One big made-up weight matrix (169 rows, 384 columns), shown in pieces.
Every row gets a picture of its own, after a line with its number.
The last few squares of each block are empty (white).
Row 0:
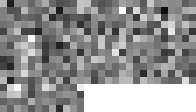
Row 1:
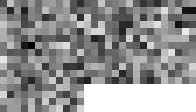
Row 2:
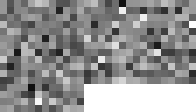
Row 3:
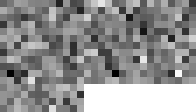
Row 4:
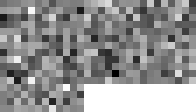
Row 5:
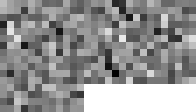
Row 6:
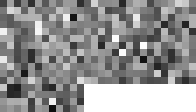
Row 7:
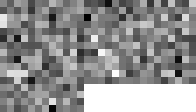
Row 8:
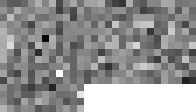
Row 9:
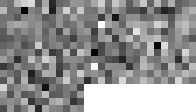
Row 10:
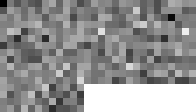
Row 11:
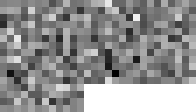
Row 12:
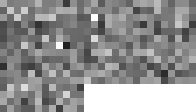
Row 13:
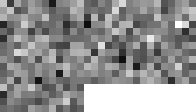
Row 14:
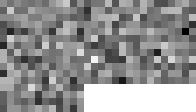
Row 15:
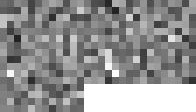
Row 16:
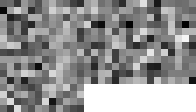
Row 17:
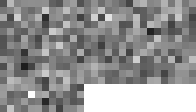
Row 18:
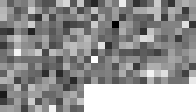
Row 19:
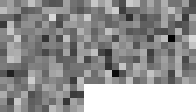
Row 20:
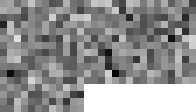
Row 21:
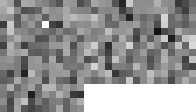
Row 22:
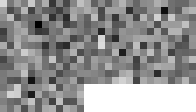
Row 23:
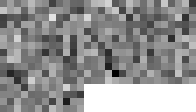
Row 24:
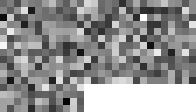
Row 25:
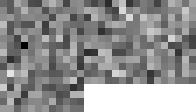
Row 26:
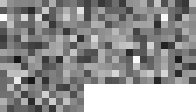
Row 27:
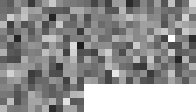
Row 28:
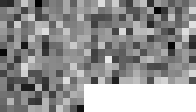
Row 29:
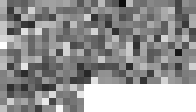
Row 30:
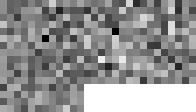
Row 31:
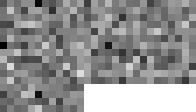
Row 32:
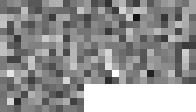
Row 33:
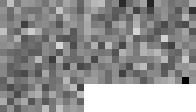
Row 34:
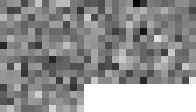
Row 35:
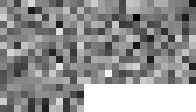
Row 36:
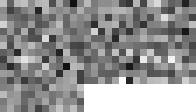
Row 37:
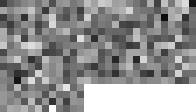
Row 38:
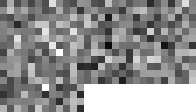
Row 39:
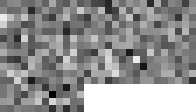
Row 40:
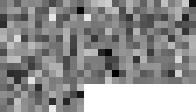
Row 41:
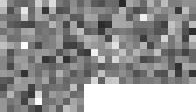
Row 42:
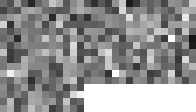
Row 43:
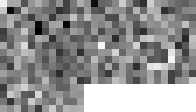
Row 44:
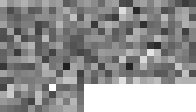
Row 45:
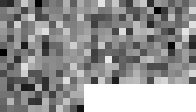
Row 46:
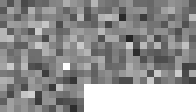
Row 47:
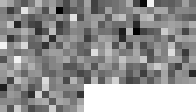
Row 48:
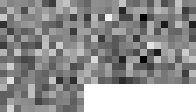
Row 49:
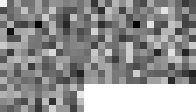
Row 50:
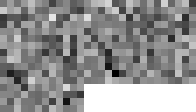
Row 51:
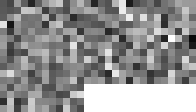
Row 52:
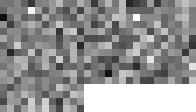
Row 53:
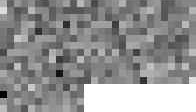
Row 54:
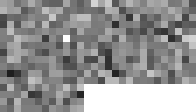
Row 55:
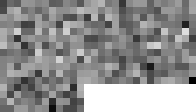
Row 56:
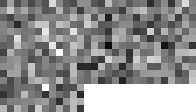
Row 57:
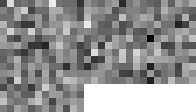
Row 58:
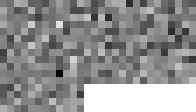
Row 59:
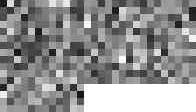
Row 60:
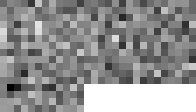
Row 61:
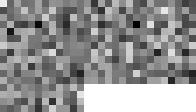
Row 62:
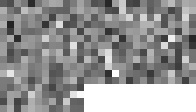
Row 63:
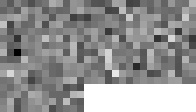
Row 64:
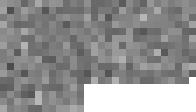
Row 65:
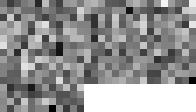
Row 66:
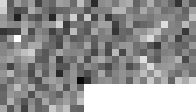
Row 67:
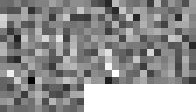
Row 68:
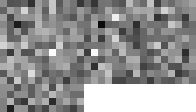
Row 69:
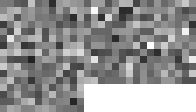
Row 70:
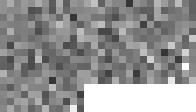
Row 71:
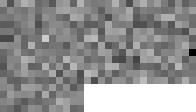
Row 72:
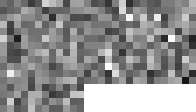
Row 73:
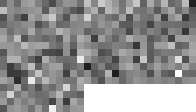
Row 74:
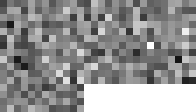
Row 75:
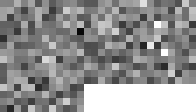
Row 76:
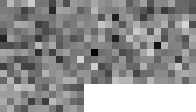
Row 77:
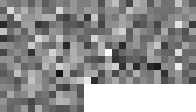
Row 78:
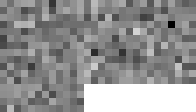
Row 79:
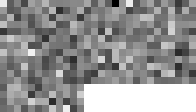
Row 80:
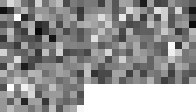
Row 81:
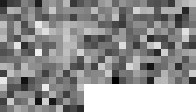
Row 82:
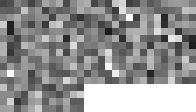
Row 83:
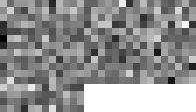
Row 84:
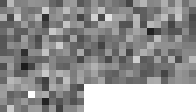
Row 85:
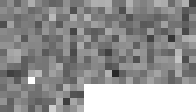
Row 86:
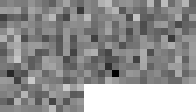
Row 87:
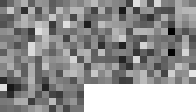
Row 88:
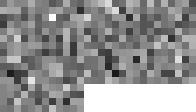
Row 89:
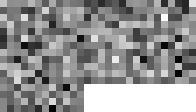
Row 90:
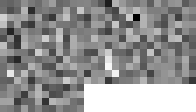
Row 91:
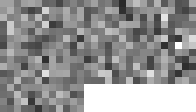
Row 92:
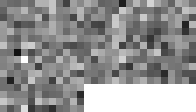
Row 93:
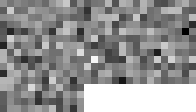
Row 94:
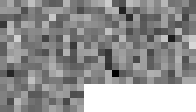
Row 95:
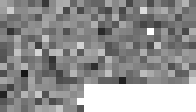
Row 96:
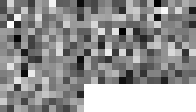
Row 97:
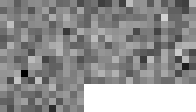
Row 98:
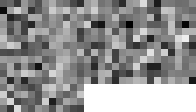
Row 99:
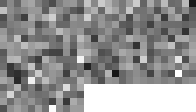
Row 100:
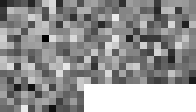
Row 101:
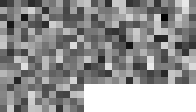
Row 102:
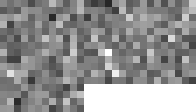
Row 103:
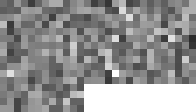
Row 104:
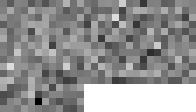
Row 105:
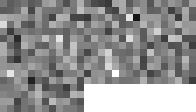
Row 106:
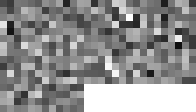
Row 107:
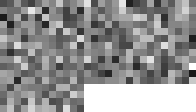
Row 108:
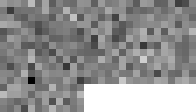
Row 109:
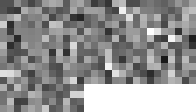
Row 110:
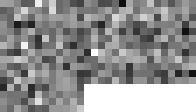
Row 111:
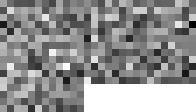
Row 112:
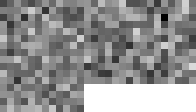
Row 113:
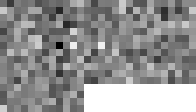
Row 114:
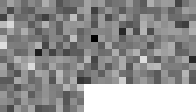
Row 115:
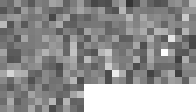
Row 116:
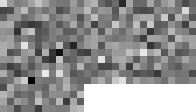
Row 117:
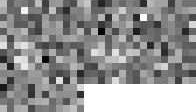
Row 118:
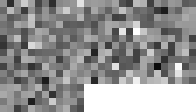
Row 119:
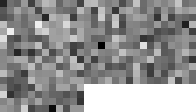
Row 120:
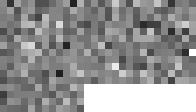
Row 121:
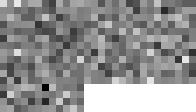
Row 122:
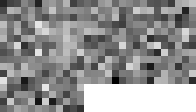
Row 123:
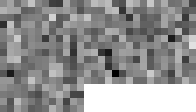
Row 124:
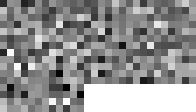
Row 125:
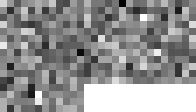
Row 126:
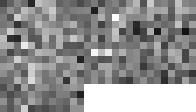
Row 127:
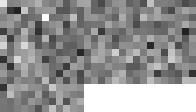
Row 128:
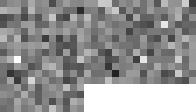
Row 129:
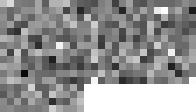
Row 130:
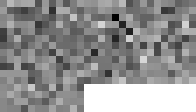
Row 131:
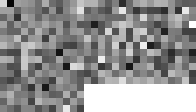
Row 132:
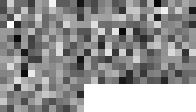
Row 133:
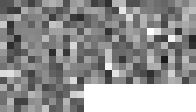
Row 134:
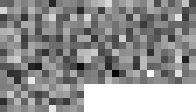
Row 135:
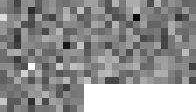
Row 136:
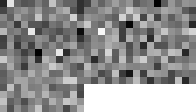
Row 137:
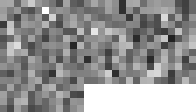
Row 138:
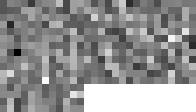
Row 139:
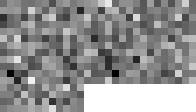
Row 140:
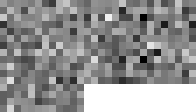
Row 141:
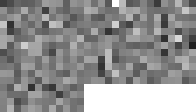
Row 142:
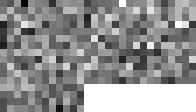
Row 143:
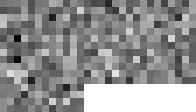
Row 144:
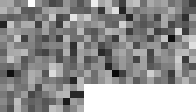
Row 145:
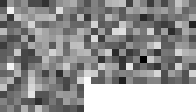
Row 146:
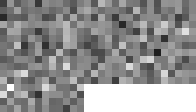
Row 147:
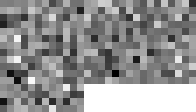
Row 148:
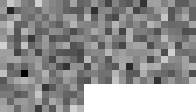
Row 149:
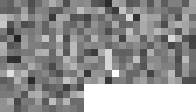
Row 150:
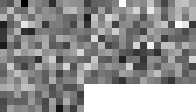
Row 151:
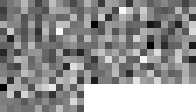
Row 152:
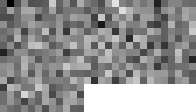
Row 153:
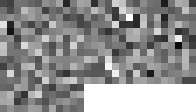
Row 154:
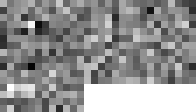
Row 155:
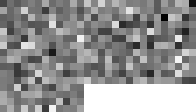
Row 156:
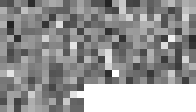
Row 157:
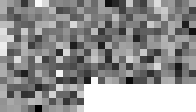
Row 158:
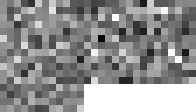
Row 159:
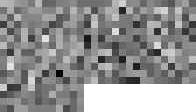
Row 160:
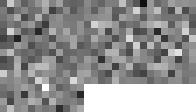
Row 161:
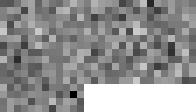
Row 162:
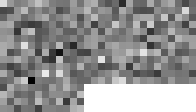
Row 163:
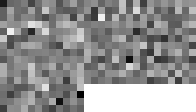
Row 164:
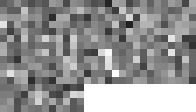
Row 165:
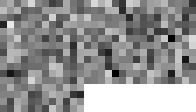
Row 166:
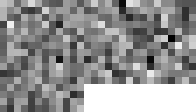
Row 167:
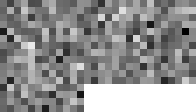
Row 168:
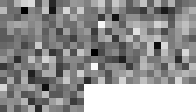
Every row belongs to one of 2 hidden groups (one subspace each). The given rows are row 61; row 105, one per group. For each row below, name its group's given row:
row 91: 105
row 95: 61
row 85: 105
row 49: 61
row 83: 61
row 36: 61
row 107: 105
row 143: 105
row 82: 105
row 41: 61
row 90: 105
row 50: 105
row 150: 61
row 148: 61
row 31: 61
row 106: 105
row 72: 105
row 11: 105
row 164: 105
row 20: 105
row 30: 61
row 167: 61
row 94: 105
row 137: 105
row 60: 61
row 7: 105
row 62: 105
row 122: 61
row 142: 61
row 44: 61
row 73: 105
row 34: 61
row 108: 61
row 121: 61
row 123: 105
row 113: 61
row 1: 61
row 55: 61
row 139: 105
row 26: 105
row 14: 61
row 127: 61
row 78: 61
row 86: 105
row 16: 61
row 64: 61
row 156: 105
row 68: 61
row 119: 61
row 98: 61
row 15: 105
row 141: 105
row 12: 61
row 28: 61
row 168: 61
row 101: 105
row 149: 105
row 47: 61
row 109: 105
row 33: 61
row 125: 61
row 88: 105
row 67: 105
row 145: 61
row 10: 61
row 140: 61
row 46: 61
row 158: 61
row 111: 61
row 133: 105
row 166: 105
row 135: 105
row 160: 61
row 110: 61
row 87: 61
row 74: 61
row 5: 105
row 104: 61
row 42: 105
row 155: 105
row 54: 105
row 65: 61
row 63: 105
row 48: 61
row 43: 61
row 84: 61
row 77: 61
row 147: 105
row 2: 61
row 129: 61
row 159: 61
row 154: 61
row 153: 105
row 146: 61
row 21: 105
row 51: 105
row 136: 61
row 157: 61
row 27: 105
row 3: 105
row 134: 105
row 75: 61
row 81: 61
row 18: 61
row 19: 105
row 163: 61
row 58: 61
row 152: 61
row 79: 61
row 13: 61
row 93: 61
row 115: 105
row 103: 105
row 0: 61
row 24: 61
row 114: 61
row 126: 61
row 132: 61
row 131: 61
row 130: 61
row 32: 105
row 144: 105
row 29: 61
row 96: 61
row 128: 105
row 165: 105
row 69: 61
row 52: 105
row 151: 61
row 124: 61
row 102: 105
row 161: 61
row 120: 61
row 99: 105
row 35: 105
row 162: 61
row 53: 61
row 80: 61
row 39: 105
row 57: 61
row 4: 105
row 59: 61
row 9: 61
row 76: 61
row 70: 61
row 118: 61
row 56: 61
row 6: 61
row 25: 105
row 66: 61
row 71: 61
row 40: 105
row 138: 105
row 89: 105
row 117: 61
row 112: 105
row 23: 105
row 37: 105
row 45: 61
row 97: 105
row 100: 61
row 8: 61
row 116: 61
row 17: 61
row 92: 61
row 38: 61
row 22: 61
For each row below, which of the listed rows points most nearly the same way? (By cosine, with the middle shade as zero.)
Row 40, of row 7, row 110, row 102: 110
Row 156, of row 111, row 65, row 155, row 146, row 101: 101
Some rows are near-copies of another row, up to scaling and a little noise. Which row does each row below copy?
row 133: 109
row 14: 93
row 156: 62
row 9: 168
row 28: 45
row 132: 96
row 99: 73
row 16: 98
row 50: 23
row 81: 122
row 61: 49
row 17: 84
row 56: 38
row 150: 142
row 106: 153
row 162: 116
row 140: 48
